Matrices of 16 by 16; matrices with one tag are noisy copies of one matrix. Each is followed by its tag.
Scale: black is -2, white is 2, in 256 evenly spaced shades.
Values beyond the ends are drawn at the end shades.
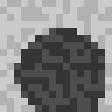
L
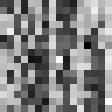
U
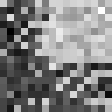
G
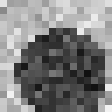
L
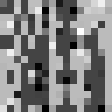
U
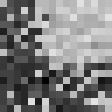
G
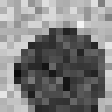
L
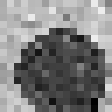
L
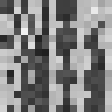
U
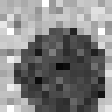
L
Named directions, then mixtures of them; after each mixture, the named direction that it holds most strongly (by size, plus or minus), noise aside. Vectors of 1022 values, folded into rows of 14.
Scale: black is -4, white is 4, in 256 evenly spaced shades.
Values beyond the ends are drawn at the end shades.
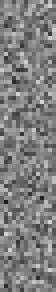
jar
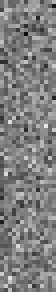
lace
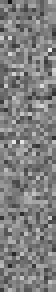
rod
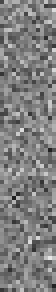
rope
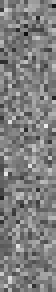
lace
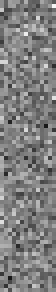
lace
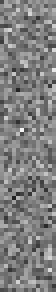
rope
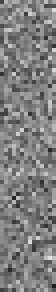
rope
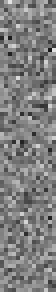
rod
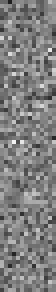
rod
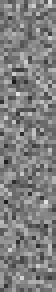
jar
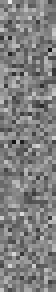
rod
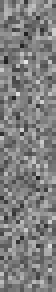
jar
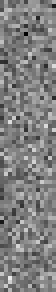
lace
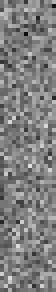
lace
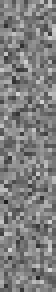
jar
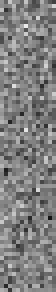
lace
